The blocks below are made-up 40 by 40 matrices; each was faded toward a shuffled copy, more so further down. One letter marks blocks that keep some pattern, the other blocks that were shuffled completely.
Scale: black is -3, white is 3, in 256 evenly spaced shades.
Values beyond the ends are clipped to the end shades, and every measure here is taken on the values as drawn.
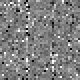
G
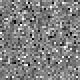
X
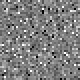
X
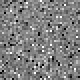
X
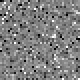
X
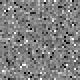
X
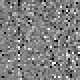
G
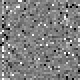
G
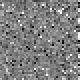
G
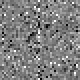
G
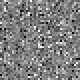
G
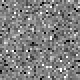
X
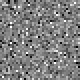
X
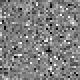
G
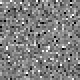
X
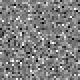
X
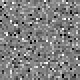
X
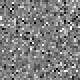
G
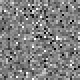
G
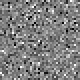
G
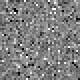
X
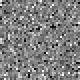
X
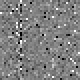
G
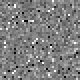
X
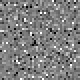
X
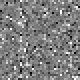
G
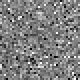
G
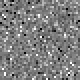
X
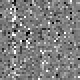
G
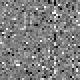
G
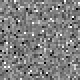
X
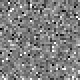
X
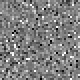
X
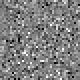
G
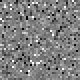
X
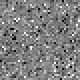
X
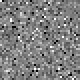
X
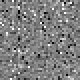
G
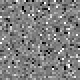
X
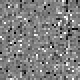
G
